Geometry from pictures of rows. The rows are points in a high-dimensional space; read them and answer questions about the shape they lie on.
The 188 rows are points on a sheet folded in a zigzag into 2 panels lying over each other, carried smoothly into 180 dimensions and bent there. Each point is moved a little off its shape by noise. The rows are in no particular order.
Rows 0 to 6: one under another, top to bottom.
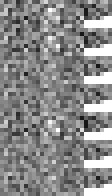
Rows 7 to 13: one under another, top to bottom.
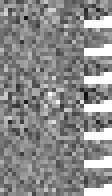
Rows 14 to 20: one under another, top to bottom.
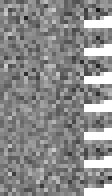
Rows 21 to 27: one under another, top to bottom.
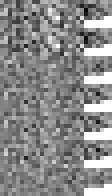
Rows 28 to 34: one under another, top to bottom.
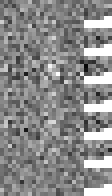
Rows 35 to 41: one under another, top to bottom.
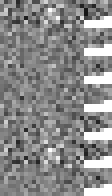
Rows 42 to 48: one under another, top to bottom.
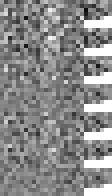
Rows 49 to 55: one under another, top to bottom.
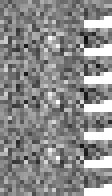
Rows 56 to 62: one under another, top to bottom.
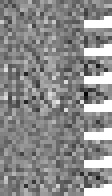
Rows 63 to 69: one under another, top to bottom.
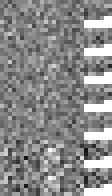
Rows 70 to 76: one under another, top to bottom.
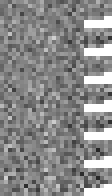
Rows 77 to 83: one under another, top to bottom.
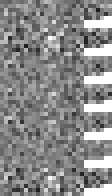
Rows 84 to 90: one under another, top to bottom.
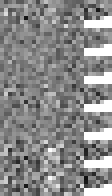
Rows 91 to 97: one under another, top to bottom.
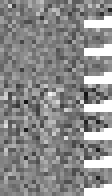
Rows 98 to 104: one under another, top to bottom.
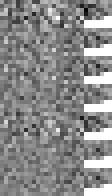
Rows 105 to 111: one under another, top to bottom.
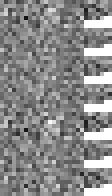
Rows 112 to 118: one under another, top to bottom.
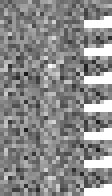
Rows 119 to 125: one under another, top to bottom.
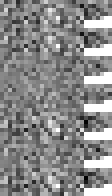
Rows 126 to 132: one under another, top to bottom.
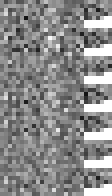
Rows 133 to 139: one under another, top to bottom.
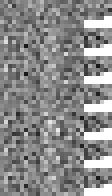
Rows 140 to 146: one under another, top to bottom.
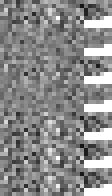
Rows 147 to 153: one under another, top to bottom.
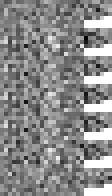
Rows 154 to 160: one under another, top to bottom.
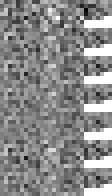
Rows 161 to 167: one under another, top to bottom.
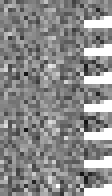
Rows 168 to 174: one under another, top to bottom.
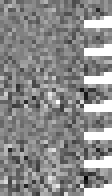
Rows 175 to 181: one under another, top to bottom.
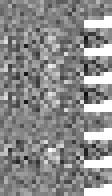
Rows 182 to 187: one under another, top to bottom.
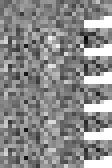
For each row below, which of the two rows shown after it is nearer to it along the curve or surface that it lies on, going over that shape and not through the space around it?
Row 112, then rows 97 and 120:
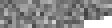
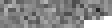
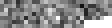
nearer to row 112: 120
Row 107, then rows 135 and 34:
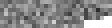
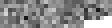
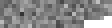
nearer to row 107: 135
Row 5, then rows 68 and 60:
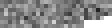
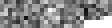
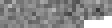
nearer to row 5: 68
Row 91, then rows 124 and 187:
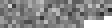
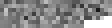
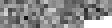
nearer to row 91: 187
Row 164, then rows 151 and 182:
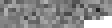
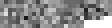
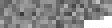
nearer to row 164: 182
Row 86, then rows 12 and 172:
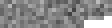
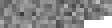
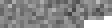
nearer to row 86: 172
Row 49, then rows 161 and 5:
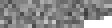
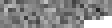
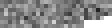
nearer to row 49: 5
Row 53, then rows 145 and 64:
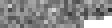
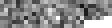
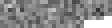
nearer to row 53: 145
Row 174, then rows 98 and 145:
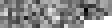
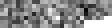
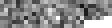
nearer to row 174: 98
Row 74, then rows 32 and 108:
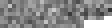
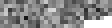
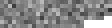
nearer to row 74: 108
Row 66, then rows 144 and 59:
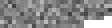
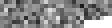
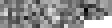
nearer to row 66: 59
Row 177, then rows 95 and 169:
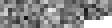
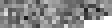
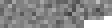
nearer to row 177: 95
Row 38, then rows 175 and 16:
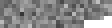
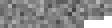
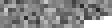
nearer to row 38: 175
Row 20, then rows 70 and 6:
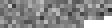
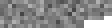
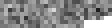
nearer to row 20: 6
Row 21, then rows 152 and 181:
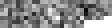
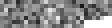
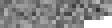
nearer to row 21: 152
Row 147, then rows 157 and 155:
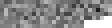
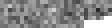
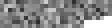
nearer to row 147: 155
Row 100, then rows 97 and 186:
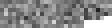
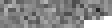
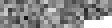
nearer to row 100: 186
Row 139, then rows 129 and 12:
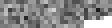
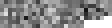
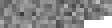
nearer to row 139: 129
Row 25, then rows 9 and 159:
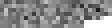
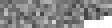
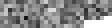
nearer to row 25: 159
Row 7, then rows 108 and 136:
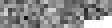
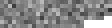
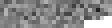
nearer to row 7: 108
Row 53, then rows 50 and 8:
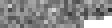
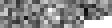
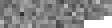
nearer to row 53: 50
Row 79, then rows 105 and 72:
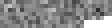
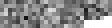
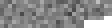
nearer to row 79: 72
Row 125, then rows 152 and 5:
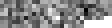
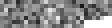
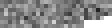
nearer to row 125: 152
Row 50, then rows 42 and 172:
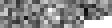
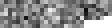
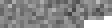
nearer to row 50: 42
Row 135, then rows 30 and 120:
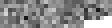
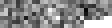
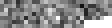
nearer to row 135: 30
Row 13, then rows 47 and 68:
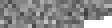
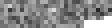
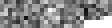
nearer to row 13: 47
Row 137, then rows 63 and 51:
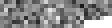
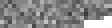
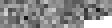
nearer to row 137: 51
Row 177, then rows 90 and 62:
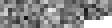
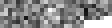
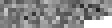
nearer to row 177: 90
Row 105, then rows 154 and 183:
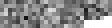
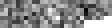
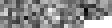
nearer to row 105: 183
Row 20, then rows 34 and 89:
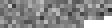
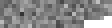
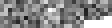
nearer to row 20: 89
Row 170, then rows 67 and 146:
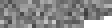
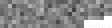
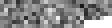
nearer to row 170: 146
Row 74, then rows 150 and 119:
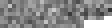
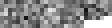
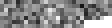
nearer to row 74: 150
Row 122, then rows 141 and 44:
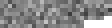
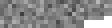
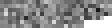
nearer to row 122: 44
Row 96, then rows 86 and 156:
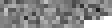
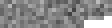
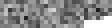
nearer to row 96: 86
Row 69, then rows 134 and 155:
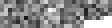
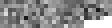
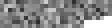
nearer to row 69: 134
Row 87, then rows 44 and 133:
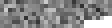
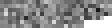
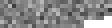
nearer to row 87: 44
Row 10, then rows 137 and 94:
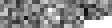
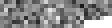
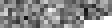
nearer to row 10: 94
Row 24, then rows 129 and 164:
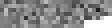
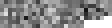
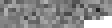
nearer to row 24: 164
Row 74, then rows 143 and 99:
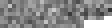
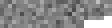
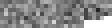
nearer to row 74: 99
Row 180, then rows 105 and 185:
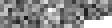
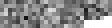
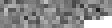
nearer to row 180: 105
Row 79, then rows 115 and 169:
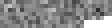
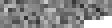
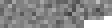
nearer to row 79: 115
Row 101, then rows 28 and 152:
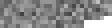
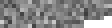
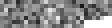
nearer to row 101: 152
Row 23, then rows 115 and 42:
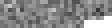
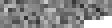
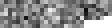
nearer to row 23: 115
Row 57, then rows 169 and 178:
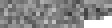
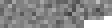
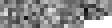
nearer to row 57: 178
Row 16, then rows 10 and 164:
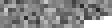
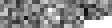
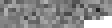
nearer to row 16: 164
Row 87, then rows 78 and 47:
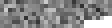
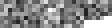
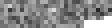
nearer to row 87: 78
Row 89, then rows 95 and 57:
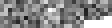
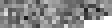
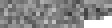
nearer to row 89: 95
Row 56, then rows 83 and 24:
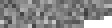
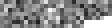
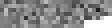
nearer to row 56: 83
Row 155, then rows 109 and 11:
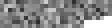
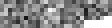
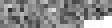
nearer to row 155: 109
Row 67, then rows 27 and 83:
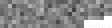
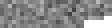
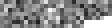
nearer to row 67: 27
